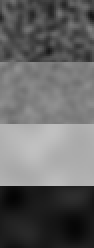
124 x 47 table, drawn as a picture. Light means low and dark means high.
It is made of 4 by 1 panels. Panel 1,1: high, blotchy. Panel 2,1: middling, blotchy, faint in contrast. Panel 3,1: low, smooth, faint in contrast. Panel 4,1: very high, smooth, faint in contrast.
